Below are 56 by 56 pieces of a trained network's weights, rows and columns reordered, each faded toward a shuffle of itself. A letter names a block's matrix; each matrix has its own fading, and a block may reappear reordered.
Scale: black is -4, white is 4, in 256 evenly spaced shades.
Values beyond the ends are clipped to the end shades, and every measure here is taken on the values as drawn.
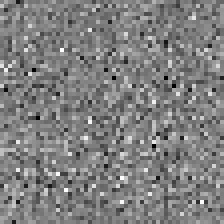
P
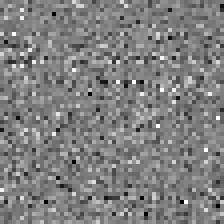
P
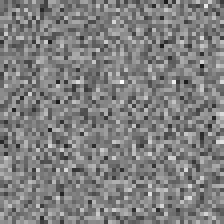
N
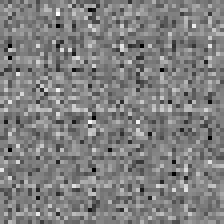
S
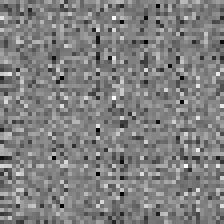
S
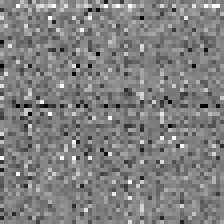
S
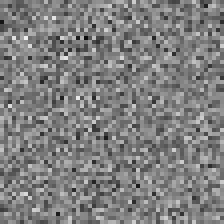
N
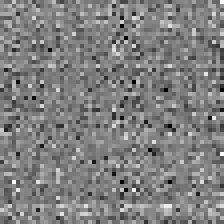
S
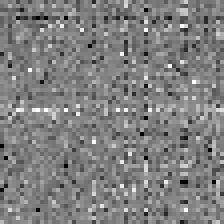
S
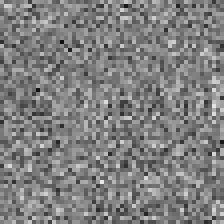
N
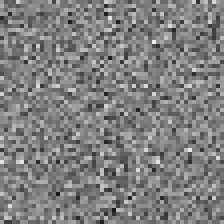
N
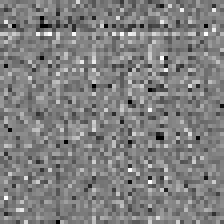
S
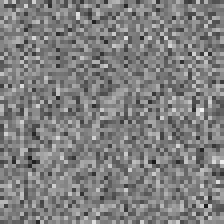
N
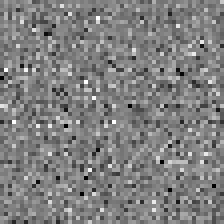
P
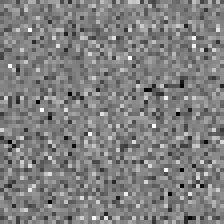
P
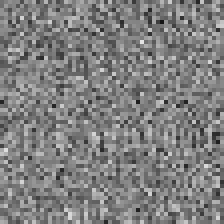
N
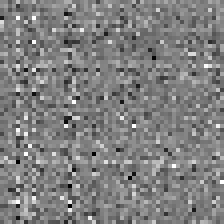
S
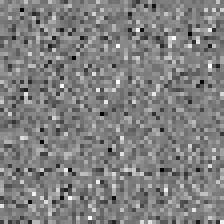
P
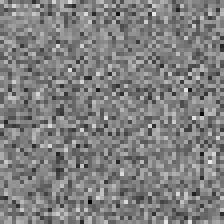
N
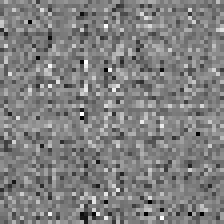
S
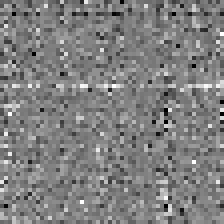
S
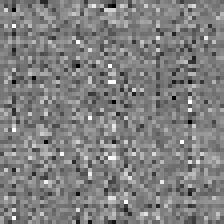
S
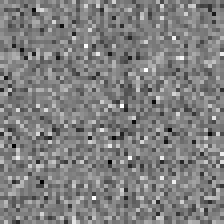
P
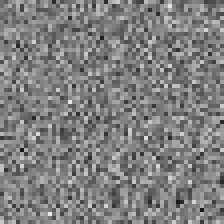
N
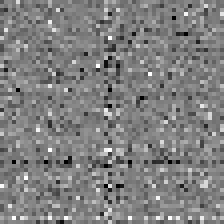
S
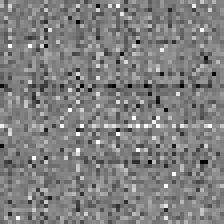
S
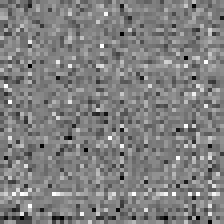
S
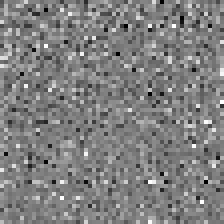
P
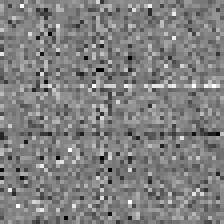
S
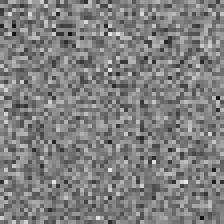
N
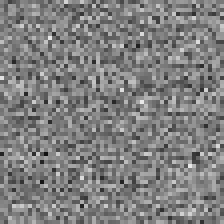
N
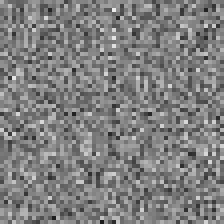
N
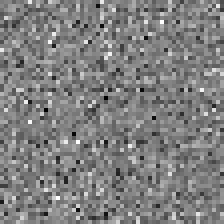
P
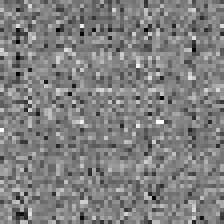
S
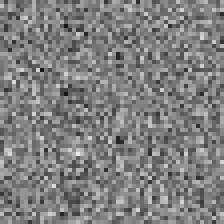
N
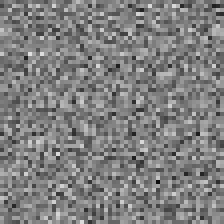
N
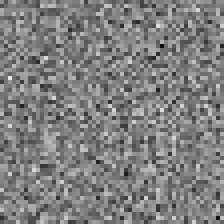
N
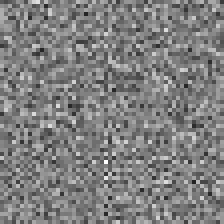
N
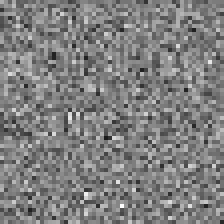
N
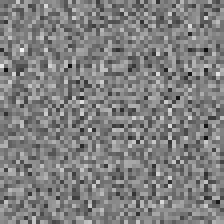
N
